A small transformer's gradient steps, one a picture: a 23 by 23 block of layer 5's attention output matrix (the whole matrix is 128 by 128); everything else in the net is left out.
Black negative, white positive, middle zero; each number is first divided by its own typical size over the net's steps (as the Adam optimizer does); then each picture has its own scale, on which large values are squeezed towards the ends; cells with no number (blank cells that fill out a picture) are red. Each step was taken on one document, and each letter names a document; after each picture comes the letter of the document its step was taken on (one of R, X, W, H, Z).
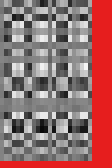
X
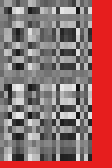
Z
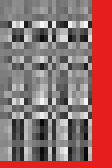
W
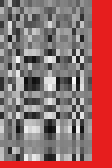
Z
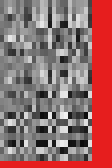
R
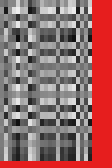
Z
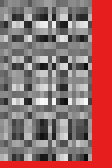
W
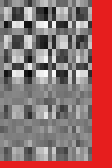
X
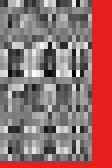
W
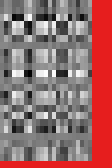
X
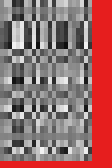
R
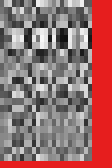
R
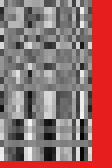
Z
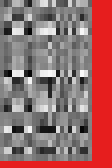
X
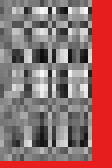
R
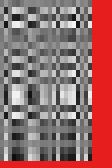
Z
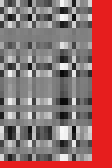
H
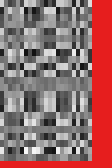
H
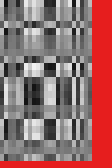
H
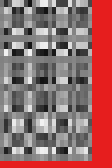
X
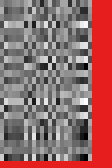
W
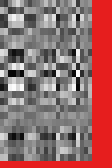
W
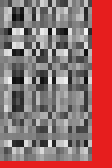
R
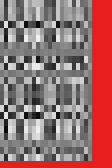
H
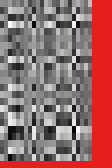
W
